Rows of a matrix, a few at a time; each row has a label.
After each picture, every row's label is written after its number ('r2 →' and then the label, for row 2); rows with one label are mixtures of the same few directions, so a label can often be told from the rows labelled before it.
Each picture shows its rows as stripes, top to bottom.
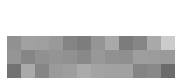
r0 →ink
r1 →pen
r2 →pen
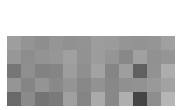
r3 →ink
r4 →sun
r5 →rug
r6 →pen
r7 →rug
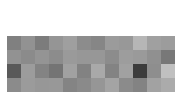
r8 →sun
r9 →ink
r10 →rug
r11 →ink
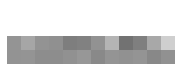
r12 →ink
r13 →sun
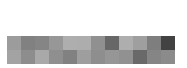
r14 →ink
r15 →sun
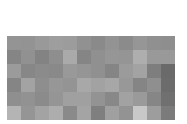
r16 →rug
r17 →sun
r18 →ink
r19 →pen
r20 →ink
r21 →rug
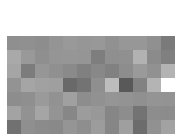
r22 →ink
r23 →rug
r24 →pen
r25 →ink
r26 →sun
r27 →sun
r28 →rug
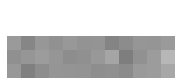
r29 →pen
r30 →ink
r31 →pen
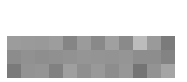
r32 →rug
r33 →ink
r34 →rug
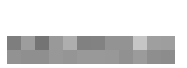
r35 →sun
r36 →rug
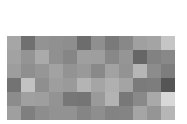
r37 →pen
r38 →sun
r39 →rug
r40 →pen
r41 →ink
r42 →pen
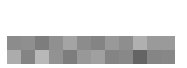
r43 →sun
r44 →sun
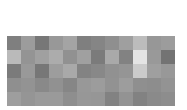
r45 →sun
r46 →rug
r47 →sun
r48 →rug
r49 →sun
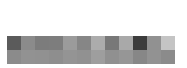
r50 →rug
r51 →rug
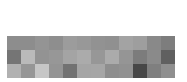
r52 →ink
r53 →pen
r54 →sun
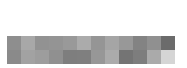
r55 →pen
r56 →ink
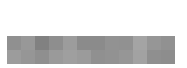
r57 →sun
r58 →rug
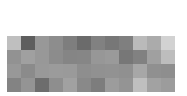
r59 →pen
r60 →ink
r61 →rug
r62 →sun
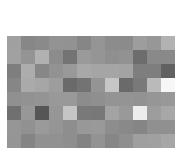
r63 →pen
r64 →sun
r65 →pen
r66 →ink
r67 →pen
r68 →sun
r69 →sun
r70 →pen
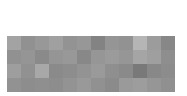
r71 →rug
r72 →sun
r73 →sun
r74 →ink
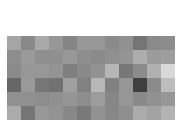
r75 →sun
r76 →sun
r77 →ink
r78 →rug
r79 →rug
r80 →pen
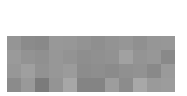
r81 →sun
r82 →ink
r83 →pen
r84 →sun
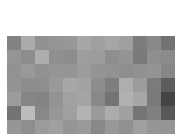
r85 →pen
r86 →sun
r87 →pen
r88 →ink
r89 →ink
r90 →pen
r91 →rug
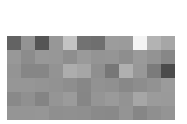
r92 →sun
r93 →rug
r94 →ink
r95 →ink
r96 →sun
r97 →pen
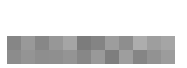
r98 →sun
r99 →rug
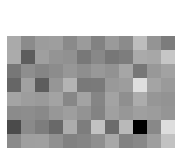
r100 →rug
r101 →pen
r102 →rug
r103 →sun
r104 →rug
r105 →sun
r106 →rug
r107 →ink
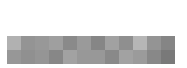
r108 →rug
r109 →ink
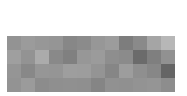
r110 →ink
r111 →sun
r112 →ink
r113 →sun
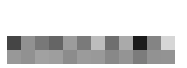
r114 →rug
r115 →sun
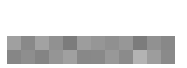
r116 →sun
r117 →sun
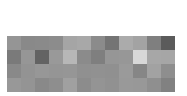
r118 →ink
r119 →sun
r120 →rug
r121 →ink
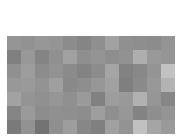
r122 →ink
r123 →sun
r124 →ink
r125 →ink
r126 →rug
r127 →rug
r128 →sun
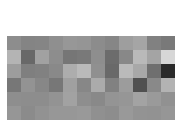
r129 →ink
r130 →pen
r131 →ink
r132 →rug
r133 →sun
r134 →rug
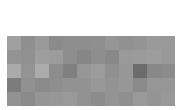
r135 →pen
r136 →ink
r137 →sun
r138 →rug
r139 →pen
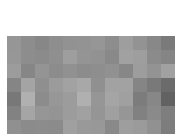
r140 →ink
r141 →ink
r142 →pen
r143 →pen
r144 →pen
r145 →pen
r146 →ink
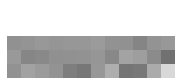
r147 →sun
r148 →ink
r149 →ink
